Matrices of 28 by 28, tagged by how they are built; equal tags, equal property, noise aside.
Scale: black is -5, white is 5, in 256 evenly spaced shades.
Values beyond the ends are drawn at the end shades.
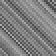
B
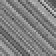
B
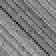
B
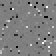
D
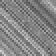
B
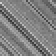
B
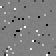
D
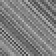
B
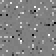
D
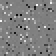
D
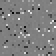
D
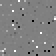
D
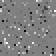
D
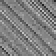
B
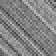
B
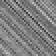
B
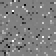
D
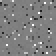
D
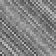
B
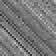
B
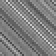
B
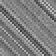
B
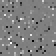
D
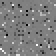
D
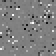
D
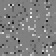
D
